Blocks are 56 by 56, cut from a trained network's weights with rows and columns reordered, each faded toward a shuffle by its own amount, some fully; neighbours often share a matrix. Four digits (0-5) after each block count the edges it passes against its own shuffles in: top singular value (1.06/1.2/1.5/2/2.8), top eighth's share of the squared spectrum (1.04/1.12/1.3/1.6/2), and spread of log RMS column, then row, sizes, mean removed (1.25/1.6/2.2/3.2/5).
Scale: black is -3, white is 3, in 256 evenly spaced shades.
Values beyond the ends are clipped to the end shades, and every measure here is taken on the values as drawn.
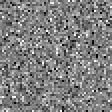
0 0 0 0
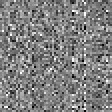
4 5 3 2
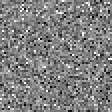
0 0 0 0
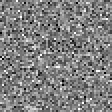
0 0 0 0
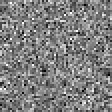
3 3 1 0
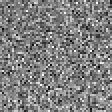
2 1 0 0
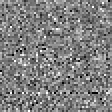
2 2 0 2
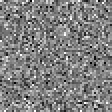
3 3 1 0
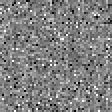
0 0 0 1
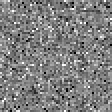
0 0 0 0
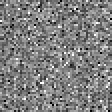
1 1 0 0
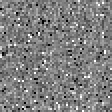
0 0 0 0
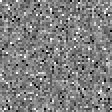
0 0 0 0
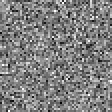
0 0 0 0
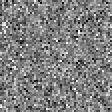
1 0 0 0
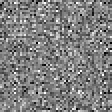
3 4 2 2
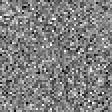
2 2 0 1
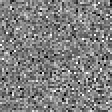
1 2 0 0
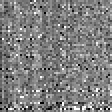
3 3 0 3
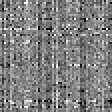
4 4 1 3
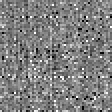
2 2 0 2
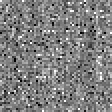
2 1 0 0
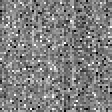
2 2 0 1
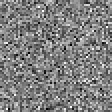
2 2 0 1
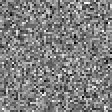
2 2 0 0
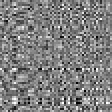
4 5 3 3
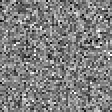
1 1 0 0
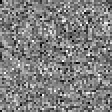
2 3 1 0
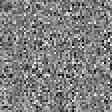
3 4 2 2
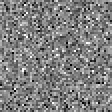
0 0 0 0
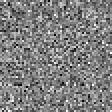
3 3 1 1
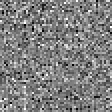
3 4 2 2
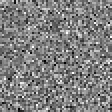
1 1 0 0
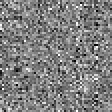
3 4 2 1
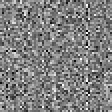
4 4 2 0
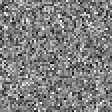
1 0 0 0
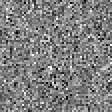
1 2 0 0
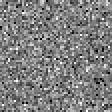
2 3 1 0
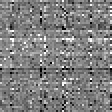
4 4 3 1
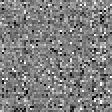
2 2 2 0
